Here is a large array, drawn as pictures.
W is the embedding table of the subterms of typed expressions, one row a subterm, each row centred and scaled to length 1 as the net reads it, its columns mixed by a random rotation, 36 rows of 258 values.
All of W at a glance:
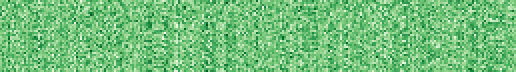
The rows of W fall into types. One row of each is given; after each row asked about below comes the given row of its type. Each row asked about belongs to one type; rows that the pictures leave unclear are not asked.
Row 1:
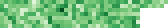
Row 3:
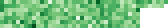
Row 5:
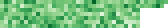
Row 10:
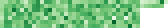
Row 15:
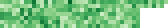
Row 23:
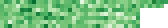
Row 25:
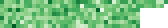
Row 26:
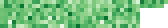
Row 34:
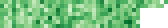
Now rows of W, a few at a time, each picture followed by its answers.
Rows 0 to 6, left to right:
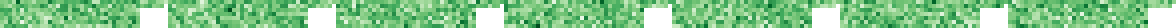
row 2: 34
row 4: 3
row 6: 25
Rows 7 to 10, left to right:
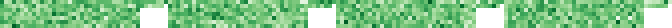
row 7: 25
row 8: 23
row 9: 5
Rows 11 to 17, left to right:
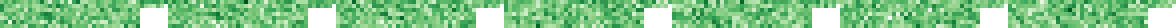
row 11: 23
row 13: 23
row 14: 3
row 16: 26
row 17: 1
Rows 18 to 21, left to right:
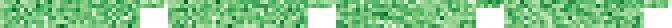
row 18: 10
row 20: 23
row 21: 1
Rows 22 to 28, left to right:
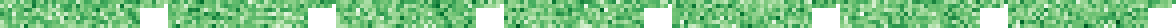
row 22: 15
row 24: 3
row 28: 26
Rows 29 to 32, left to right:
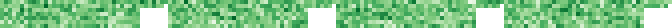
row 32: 1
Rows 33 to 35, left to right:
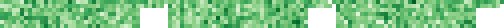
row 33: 15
